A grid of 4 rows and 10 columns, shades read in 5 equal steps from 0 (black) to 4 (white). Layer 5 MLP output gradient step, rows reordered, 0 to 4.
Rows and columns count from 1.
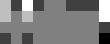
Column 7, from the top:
1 2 2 2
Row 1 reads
3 1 4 1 2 2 1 1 1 4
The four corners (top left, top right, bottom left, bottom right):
3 4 1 0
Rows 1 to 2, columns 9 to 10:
1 4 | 2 4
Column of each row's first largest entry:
3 10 1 2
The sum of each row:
20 24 19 16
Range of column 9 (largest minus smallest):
1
